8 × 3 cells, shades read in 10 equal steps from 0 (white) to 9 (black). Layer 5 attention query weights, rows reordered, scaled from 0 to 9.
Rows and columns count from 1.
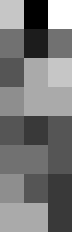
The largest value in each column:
6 9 7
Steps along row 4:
down same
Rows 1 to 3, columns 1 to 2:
2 9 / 5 8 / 6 3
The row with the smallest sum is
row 4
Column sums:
35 44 36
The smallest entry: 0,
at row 1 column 3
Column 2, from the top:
9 8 3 3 7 5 6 3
